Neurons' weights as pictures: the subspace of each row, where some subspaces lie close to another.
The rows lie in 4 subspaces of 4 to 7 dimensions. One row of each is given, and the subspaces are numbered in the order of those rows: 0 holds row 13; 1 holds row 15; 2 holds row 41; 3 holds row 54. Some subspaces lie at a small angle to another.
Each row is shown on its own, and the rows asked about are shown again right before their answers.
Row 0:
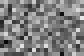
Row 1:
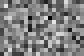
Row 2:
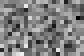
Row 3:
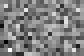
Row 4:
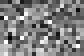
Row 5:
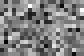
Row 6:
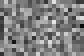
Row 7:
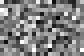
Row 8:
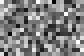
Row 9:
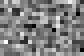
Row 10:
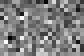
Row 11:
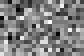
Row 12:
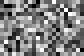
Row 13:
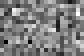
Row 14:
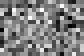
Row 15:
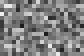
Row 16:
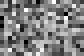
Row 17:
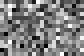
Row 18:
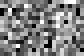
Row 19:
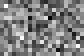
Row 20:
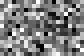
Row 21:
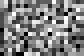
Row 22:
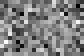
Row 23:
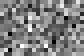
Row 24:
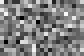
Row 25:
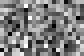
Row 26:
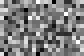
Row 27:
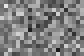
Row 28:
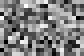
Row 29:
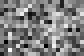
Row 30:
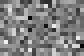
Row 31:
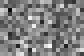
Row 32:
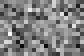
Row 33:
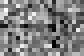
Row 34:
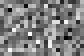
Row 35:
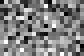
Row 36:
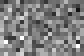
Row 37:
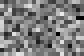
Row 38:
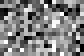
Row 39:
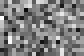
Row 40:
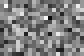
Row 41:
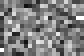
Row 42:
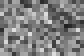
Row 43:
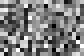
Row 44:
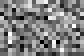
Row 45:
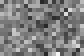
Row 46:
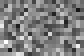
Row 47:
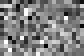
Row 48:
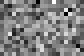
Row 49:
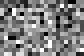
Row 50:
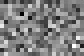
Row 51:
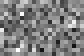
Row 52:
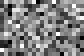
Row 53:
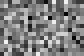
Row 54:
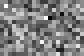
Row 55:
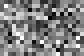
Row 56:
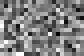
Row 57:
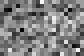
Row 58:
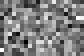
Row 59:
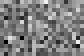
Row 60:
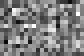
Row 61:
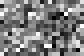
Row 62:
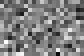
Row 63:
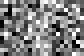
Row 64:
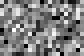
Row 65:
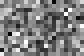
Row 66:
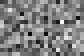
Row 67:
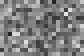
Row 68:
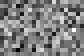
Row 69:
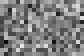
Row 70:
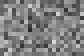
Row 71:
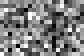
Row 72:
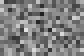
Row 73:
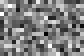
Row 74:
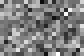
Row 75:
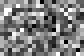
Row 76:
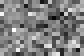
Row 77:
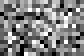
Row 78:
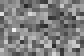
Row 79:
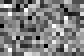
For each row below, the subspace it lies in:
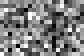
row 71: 2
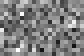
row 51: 0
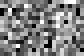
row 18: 0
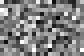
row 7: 0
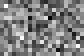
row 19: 3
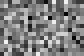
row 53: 3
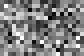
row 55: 3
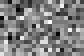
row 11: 1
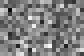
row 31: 0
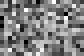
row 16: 1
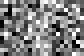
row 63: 2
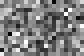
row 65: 2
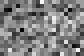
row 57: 0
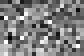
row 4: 1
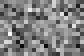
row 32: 3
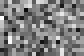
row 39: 1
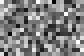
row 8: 1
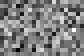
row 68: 0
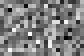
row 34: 0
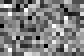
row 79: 1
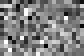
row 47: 1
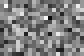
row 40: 3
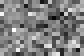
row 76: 2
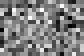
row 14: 0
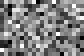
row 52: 1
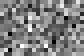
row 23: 3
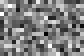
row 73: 1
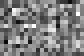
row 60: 0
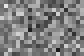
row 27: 3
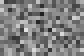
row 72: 0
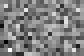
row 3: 1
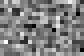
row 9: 0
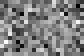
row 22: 3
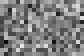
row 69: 3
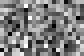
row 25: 2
